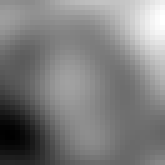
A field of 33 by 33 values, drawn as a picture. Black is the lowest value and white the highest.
Odd rows or columns: none. Mirror symmetry: none. Lone odd cells: none. Slope: up to the top right. Ninth with the lowest average: bottom left. Grain: smooth. Ninth with the highest average: top right. Calmest part: bottom right.
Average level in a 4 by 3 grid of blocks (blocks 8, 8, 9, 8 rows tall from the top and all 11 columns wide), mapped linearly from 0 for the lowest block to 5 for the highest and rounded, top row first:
335 | 234 | 132 | 022
